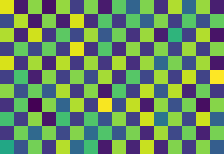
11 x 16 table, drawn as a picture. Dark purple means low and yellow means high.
No single row or column stands out from its neighbours. The histogram has two humps. No overall slope runs across the table. Overall the values sit about 50% of the way up the scale. The field is checkered.
